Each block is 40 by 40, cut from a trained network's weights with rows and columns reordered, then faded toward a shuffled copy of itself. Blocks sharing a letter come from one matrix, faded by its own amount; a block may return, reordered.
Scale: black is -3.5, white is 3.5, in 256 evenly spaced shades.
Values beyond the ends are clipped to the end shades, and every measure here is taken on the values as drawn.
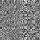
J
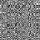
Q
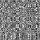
J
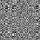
Q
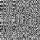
Q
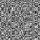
Q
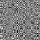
Q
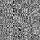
J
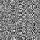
J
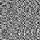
Q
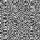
Q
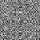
Q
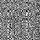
J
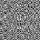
Q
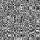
J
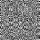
Q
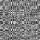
Q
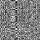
J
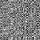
J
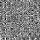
J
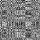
Q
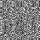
J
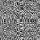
Q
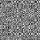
Q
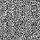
J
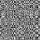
Q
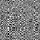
Q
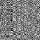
J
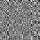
Q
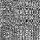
J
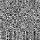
J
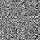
J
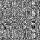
J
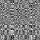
Q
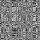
Q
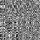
Q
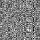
J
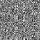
J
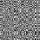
Q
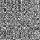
J
